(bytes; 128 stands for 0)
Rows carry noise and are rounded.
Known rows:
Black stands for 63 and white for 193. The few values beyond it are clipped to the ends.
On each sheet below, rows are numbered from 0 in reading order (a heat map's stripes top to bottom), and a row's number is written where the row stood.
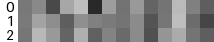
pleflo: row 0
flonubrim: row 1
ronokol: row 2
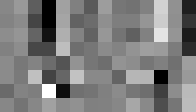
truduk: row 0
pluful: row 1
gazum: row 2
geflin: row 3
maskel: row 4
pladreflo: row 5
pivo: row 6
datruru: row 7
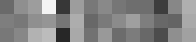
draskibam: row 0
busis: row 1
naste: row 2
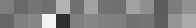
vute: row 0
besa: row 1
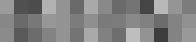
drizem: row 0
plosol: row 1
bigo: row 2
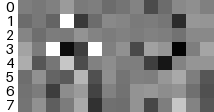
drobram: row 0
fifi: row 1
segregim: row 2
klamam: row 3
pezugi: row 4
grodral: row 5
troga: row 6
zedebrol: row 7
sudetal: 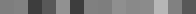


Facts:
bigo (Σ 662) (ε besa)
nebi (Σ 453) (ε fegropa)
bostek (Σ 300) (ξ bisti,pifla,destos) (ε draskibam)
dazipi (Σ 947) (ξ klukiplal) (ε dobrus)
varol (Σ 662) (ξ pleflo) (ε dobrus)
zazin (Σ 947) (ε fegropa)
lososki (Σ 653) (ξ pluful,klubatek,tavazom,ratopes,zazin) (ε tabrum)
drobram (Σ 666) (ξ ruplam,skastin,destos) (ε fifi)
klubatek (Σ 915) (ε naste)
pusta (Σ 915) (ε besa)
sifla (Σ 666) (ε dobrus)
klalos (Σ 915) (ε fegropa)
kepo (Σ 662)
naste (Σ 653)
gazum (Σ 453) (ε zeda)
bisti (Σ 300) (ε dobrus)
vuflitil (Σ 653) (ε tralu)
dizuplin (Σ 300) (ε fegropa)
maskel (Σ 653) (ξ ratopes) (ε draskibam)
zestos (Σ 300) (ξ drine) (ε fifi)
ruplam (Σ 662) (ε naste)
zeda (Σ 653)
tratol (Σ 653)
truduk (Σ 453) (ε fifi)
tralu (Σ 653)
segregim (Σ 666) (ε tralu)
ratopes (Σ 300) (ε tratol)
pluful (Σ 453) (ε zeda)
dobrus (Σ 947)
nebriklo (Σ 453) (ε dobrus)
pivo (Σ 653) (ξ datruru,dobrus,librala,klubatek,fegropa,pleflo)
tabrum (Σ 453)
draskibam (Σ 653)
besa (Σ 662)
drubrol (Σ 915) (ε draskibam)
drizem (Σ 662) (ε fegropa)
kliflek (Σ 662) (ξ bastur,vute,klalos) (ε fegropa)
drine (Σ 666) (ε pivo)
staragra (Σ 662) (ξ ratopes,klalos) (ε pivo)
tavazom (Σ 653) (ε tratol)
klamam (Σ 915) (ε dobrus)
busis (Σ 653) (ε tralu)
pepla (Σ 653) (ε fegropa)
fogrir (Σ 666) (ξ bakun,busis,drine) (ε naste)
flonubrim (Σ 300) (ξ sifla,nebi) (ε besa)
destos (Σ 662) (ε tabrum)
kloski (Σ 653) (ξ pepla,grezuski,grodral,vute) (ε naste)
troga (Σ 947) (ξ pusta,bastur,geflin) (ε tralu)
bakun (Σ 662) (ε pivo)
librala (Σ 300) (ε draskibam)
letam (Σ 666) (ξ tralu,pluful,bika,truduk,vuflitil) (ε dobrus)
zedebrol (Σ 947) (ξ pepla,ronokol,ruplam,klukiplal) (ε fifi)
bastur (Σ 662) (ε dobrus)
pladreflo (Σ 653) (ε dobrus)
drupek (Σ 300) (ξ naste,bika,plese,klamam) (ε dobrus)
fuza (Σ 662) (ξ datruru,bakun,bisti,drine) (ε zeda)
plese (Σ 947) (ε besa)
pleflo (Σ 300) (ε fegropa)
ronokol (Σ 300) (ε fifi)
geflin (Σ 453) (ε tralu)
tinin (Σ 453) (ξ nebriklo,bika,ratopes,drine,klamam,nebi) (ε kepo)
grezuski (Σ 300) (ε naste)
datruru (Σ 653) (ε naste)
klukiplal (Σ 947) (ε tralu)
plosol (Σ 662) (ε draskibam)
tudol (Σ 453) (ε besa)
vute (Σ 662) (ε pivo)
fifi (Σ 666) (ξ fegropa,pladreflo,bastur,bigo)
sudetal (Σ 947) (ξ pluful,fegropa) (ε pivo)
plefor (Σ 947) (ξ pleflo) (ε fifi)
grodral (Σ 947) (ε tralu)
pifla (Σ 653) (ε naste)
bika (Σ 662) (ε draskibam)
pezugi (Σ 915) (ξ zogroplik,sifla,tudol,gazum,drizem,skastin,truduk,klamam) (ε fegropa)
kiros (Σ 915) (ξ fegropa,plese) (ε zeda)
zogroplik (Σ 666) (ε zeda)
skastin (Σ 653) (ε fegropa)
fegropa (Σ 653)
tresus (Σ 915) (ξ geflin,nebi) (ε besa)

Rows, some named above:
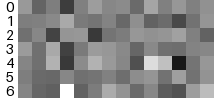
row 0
bika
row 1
kloski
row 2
plefor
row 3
vuflitil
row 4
bastur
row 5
staragra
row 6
fegropa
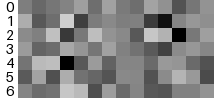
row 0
vute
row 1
pezugi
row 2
pladreflo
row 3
skastin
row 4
drupek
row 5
tabrum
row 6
pepla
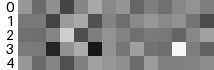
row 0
zogroplik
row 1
troga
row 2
kepo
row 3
zazin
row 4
bika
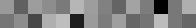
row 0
pusta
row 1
pleflo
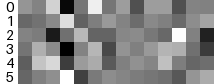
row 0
sifla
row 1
kepo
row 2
nebi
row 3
nebriklo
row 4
bisti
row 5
besa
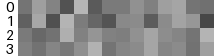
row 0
librala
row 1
tabrum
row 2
bakun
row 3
drine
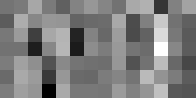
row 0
varol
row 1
bostek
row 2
dizuplin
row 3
zazin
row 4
flonubrim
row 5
dazipi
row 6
ratopes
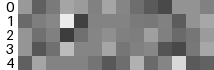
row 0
skastin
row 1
besa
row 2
tavazom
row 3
klalos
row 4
zestos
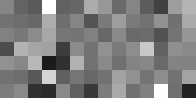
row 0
fegropa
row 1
fogrir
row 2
kloski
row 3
dobrus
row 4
letam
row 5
fuza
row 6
tinin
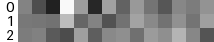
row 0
kliflek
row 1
fogrir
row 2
plese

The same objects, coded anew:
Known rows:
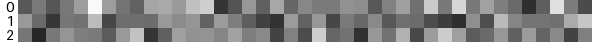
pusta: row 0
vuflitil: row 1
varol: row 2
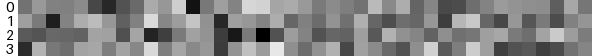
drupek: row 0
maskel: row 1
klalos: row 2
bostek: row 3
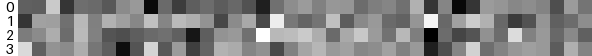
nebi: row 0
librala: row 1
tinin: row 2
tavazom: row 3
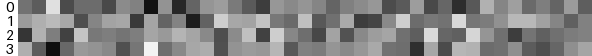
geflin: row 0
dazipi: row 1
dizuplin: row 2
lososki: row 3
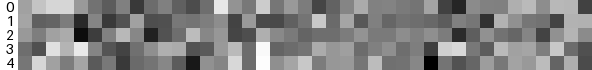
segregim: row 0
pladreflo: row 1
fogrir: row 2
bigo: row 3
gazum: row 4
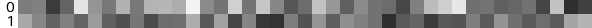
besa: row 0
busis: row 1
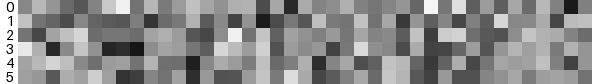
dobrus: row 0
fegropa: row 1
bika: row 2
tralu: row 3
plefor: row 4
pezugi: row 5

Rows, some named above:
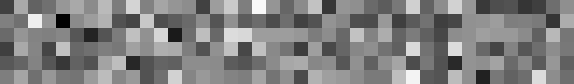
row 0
bostek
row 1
troga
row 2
drupek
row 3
dizuplin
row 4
nebriklo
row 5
drine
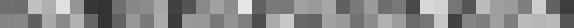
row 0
bigo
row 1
klamam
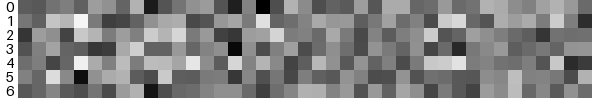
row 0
klalos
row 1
bigo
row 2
flonubrim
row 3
zestos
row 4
besa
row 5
troga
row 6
nebriklo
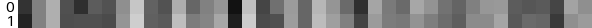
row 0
bisti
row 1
bisti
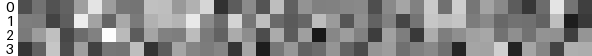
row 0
pusta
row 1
besa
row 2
zazin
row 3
pleflo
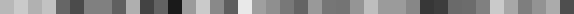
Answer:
drobram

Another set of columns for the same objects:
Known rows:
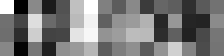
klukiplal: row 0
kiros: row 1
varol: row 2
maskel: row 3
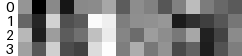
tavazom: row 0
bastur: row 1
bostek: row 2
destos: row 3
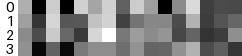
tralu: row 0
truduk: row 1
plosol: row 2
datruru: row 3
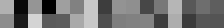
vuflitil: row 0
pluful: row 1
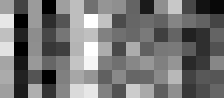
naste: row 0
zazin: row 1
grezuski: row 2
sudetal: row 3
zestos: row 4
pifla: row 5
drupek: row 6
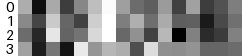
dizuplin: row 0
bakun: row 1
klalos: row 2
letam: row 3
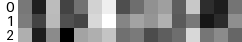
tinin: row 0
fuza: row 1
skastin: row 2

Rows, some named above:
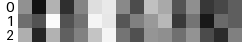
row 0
drupek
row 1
klamam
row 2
flonubrim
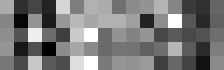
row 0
fogrir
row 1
pivo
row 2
bika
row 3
kloski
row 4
staragra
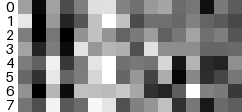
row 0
bisti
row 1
zazin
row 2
pladreflo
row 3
letam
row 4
pezugi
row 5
klalos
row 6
fegropa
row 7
klamam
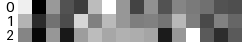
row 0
plese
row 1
drine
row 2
pivo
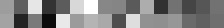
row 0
drizem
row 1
letam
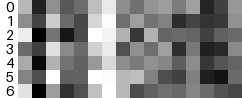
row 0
bostek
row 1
vute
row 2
dazipi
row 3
pusta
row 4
librala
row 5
kepo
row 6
zazin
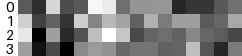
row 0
bastur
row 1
drobram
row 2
zazin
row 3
kloski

